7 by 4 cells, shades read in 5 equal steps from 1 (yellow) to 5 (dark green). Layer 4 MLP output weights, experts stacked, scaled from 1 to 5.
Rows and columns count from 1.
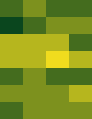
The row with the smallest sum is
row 4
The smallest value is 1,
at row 4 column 3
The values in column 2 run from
2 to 4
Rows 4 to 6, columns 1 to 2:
2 2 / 4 3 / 3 3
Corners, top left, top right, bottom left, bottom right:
4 4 4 3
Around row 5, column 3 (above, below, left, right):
1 3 3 4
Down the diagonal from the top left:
4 4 2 2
